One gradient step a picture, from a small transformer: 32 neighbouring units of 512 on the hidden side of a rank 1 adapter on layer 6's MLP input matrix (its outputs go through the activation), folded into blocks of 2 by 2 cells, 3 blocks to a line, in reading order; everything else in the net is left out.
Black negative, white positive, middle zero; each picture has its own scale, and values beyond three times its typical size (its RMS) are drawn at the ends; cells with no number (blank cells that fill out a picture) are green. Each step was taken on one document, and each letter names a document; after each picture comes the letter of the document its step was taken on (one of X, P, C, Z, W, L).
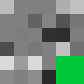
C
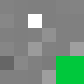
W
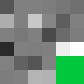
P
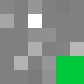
W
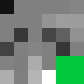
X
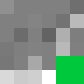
X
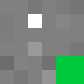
W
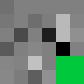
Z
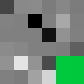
P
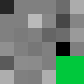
C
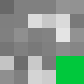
C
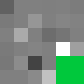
Z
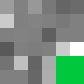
P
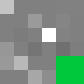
P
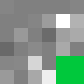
X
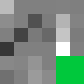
Z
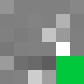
Z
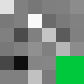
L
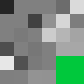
C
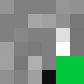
C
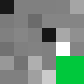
Z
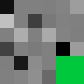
P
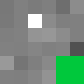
W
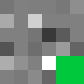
W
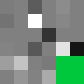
W
